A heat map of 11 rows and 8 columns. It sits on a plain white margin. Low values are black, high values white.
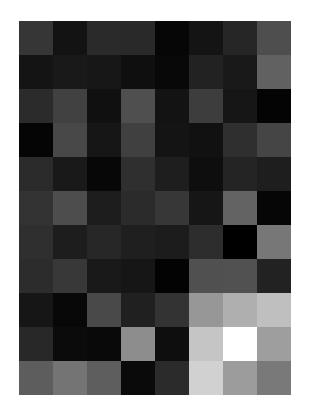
Calmest part: centre. Ninth with the highest average: bottom right. Odd patch: higher, in the bottom right. Average level on the scale: 20%.
